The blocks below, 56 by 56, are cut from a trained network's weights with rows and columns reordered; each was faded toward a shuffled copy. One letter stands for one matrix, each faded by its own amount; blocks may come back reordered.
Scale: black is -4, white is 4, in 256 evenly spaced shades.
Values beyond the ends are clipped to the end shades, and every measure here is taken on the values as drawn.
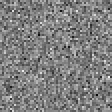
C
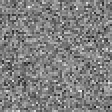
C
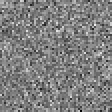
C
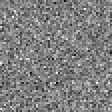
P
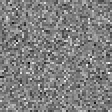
C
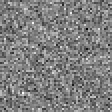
C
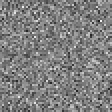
C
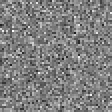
C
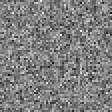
C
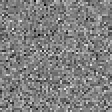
P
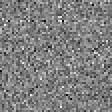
P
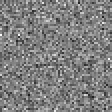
C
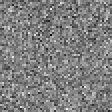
C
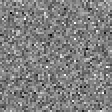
P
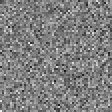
C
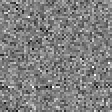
P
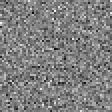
P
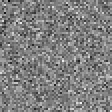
C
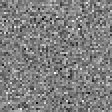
P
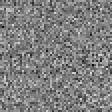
C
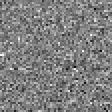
P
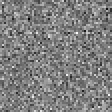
C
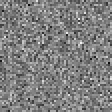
C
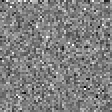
P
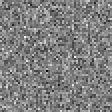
C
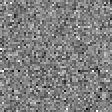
P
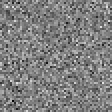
C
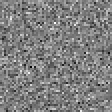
P
